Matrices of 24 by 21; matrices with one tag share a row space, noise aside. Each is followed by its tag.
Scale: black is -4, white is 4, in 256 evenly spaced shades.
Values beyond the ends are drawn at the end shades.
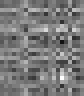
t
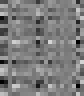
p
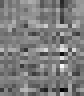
t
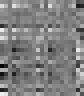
p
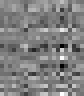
t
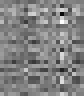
t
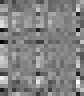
p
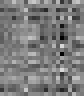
t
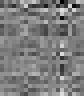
t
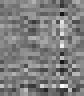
t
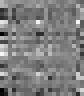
p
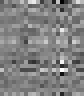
t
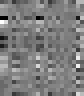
p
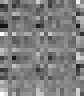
p
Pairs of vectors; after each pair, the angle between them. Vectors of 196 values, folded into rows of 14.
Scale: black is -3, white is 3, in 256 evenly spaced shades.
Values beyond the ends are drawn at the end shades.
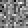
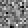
orthogonal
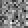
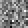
nearly opposite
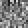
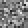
orthogonal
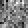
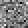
orthogonal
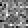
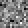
partly aligned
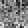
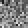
partly aligned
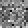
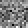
nearly parallel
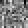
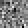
partly aligned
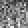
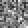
orthogonal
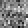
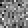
partly aligned
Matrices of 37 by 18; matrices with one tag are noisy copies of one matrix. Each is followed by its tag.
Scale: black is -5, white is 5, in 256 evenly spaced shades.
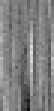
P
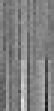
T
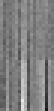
T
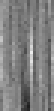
P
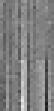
T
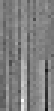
T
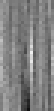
P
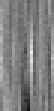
P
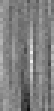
P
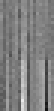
T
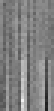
T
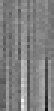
T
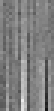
T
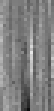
P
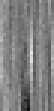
P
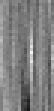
P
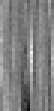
P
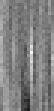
P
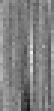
P
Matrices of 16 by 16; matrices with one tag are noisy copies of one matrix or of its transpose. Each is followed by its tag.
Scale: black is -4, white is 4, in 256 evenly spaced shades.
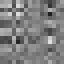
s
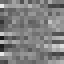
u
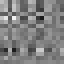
s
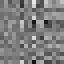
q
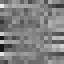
u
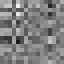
s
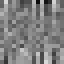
u
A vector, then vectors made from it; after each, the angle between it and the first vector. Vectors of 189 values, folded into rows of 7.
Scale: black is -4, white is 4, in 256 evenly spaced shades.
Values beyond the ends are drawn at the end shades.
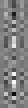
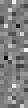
orthogonal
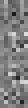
partly aligned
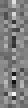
nearly opposite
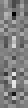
nearly parallel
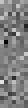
partly aligned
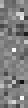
orthogonal
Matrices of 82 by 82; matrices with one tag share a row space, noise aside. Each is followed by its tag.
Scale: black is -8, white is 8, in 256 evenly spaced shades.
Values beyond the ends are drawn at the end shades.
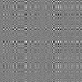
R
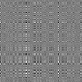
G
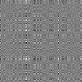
G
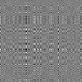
G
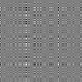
G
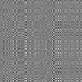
R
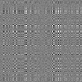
R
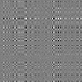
R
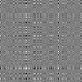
G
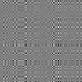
R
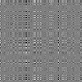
G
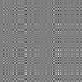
R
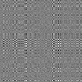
R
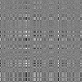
G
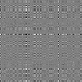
G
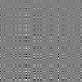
G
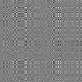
R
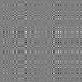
R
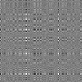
G
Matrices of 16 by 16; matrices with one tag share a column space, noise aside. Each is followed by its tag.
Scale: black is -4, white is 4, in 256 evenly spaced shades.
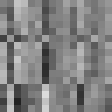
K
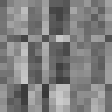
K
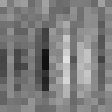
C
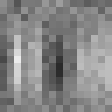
C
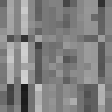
K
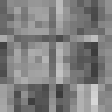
K
